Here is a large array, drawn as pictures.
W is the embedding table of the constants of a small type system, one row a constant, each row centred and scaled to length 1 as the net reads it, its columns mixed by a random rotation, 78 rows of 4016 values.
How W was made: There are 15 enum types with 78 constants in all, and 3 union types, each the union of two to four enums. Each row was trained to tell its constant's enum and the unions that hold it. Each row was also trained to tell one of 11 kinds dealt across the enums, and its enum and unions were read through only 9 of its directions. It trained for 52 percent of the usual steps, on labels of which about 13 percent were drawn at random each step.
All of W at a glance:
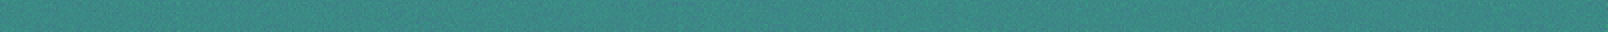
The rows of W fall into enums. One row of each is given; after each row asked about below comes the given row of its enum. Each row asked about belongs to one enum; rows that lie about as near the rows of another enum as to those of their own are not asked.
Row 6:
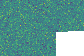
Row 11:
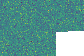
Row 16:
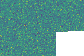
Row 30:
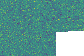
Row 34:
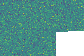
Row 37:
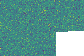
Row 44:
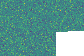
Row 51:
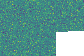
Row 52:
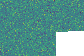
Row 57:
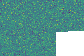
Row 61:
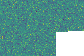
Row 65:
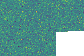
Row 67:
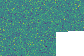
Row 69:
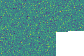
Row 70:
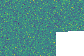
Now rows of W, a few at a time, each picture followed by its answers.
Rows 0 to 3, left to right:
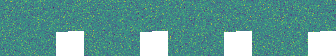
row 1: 30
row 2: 61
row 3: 11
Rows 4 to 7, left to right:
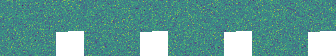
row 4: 16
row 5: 37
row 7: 65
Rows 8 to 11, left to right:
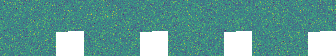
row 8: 69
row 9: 6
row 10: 6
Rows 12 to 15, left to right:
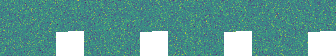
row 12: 67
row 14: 16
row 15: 34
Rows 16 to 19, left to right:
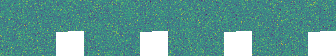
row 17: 51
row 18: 11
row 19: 67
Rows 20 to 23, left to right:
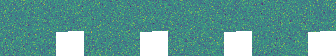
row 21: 61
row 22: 34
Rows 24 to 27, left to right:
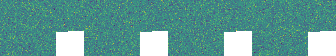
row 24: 61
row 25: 69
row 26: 69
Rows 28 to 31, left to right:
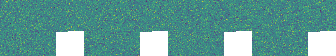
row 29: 61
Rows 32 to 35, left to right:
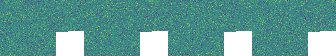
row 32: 6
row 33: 65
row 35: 70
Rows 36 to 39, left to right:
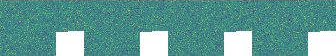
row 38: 30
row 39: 11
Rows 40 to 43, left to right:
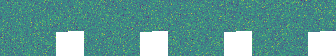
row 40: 69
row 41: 6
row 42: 34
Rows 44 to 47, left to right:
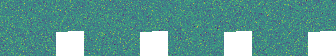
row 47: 52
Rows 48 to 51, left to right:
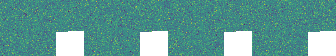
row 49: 16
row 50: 30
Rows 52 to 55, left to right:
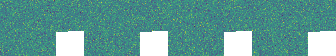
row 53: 69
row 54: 16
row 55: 11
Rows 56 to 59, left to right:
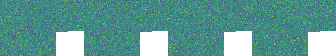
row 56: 57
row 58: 67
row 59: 67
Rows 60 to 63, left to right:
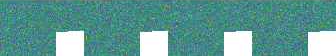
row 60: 65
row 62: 6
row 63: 70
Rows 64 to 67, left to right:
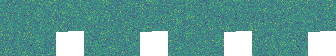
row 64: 70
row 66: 65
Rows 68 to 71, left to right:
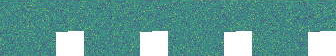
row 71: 30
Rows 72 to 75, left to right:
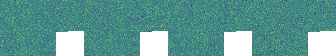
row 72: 16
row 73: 30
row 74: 51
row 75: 57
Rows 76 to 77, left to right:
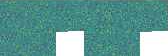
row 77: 65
